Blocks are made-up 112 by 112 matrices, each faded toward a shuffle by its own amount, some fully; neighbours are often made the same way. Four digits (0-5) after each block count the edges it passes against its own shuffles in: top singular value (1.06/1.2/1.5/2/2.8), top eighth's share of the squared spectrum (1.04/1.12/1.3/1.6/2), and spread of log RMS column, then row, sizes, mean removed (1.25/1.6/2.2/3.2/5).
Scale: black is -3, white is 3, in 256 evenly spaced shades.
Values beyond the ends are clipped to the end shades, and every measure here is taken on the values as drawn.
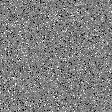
2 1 0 0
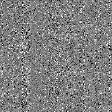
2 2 3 0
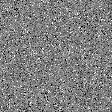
0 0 1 0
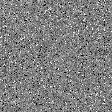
0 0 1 0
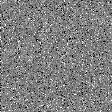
1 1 2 0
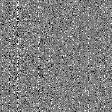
2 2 3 0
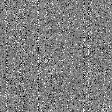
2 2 3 0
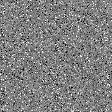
0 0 1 0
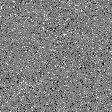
0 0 0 0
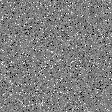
0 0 0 1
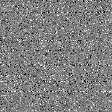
2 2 0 3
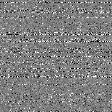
2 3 0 4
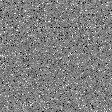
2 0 0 1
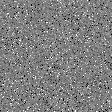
0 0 0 0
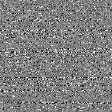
2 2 0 4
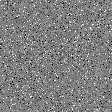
0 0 0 0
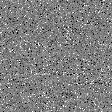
0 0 0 1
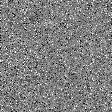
0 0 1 0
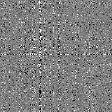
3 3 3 3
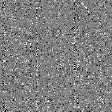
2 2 3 3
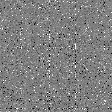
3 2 2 1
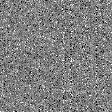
1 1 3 0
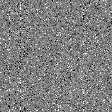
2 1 2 0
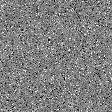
0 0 0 0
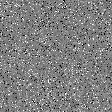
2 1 0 0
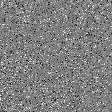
3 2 0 0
